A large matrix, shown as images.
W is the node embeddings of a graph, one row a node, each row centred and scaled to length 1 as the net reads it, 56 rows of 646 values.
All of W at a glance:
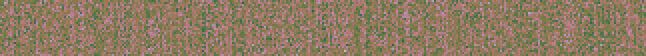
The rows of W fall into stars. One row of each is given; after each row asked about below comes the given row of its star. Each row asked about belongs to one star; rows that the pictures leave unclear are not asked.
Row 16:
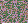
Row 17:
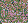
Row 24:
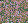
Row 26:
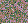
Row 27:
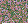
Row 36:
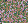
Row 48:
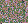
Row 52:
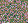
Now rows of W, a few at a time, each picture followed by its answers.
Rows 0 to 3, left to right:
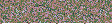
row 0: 52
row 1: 24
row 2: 52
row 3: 52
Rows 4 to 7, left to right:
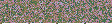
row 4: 27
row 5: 17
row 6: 27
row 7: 17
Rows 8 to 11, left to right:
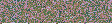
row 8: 27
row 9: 26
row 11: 24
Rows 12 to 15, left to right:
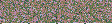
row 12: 16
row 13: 16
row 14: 17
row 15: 16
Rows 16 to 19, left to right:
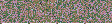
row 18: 36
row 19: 52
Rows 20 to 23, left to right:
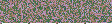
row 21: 17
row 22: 48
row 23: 17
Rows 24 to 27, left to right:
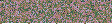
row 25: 48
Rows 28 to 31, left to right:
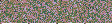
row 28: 16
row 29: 26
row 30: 36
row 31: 52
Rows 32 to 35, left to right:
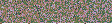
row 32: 36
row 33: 27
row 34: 16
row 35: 36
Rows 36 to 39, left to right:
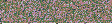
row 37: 24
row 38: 26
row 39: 24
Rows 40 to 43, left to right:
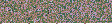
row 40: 24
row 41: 36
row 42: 52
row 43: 36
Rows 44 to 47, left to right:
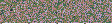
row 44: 24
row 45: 24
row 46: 17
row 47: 16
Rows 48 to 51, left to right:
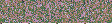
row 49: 36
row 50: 48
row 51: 36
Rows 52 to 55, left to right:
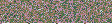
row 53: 27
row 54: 16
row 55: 52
